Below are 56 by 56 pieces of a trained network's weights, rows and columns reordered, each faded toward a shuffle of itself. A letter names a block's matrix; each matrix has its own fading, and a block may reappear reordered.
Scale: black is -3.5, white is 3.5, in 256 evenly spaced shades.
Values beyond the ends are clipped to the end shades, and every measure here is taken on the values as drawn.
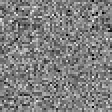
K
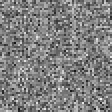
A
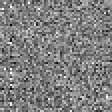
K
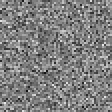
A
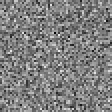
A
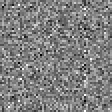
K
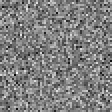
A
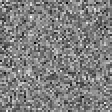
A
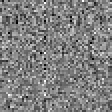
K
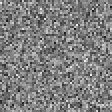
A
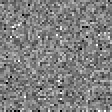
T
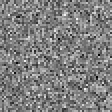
A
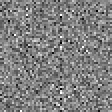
K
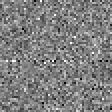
T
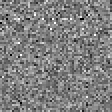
T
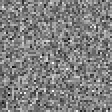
A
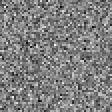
A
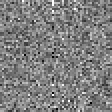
K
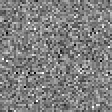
T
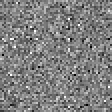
T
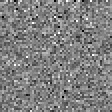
T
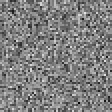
A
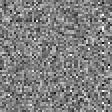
K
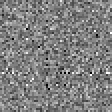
T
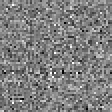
T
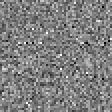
T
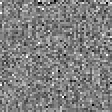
T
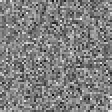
A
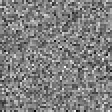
A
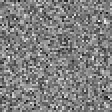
A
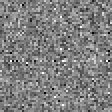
T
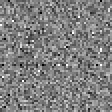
T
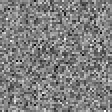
A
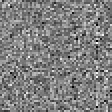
K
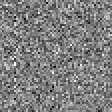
K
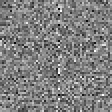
K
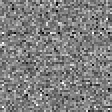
T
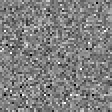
T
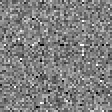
T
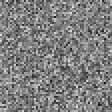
A
